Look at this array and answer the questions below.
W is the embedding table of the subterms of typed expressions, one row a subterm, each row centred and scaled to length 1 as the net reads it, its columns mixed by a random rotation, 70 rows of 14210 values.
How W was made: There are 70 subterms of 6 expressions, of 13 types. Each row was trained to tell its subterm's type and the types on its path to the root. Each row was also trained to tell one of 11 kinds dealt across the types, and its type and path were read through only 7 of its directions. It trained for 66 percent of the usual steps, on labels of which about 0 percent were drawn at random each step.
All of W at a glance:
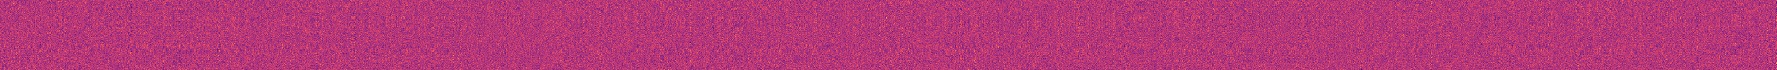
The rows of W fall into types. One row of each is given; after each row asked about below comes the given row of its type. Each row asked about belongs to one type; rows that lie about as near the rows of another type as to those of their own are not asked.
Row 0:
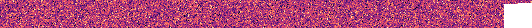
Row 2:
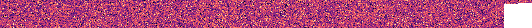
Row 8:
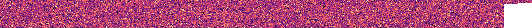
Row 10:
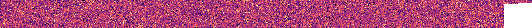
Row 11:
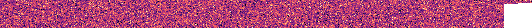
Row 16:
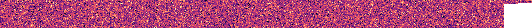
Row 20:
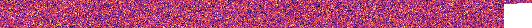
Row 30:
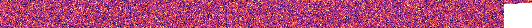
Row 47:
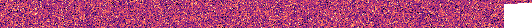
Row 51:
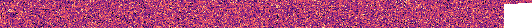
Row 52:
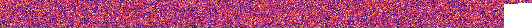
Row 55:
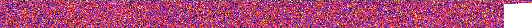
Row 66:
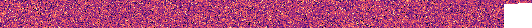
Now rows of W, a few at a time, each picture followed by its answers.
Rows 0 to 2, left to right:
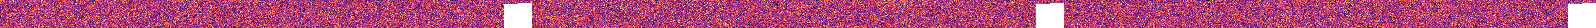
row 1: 11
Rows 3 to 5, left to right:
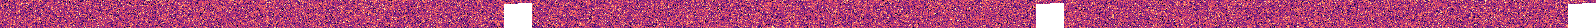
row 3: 2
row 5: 51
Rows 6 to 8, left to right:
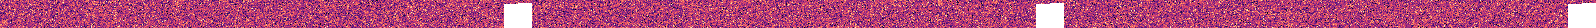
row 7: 11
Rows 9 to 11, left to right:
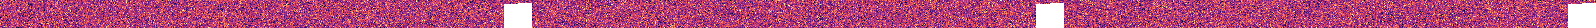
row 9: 8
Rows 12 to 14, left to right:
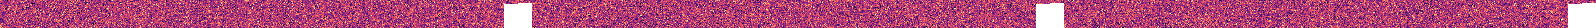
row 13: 30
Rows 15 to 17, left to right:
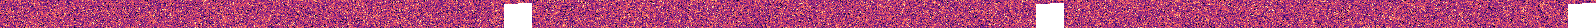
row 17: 0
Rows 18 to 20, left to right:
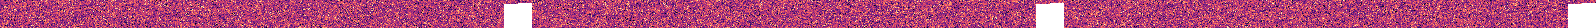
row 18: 0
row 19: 20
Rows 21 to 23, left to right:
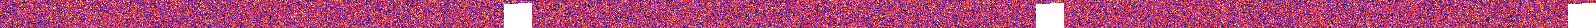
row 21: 55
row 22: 51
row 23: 16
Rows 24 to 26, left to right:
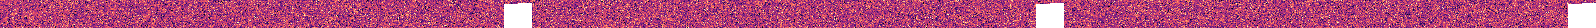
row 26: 55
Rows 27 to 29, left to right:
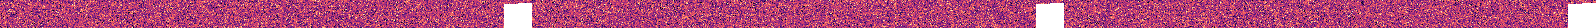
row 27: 51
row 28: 30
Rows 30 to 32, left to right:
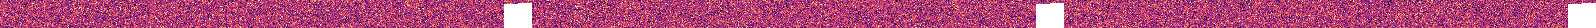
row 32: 47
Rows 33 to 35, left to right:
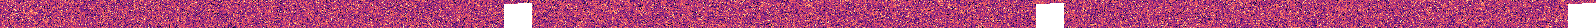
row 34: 30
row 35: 8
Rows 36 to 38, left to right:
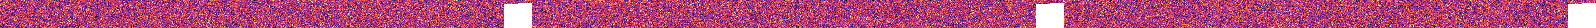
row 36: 30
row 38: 66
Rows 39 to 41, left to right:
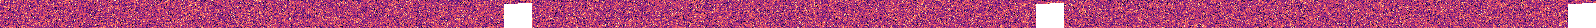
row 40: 8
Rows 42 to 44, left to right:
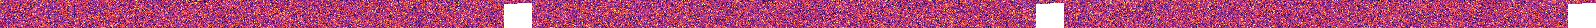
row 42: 47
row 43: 20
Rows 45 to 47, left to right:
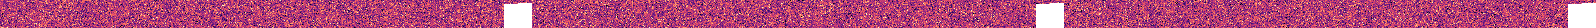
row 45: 0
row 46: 47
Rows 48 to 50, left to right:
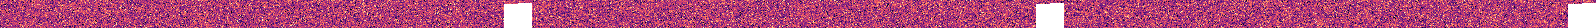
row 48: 30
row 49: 11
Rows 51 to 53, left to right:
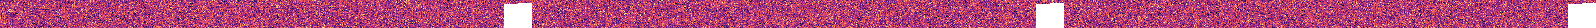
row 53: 52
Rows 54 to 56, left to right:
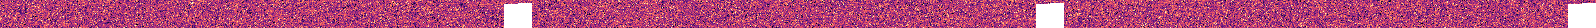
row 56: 0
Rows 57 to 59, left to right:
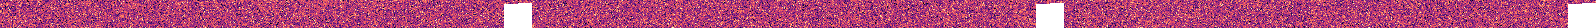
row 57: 2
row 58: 55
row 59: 55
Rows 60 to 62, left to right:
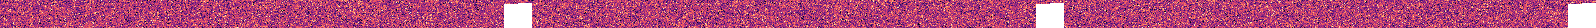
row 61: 51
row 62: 55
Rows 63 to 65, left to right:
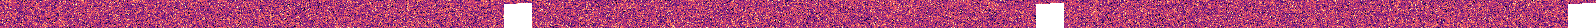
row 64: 10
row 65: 20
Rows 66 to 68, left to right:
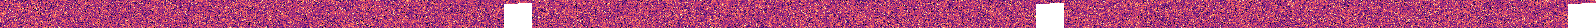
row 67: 0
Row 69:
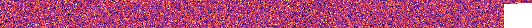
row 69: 8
